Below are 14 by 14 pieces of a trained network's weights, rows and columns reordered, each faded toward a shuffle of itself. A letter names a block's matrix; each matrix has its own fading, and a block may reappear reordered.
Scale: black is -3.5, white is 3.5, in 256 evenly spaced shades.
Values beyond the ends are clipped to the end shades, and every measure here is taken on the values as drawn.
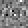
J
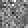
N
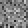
N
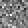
J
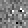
J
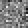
N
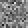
N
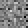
J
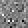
J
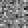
N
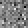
J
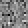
J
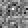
N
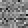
N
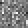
J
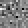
J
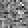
N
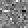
J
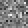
N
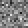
N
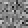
N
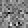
J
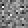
J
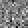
N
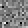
J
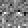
J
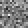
N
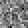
N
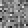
N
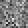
J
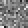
J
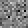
J
